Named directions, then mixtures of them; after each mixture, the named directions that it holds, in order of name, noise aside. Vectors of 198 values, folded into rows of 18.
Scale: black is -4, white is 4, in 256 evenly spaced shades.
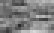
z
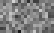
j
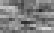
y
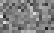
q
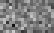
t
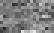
j, q, z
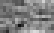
z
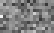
j, q, y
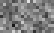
j, t, y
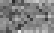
j, z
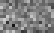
t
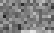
q, z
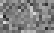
q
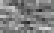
y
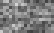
t, z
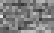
q, y, z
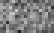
j, t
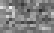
t, y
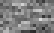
q, y, z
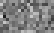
q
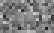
q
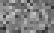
j, q, t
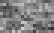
j, t, y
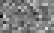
q, z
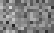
j, t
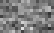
t, y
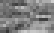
z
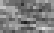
y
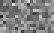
j, q, y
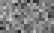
j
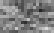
y
